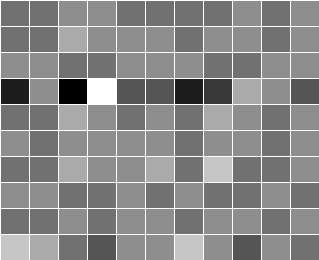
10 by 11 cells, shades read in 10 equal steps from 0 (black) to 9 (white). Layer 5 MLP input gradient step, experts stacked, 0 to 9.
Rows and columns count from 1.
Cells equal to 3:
5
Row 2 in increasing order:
4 4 4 4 5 5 5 5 5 5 6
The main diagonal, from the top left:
4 4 4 9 4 5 4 4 5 5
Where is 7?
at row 7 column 8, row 10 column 1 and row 10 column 7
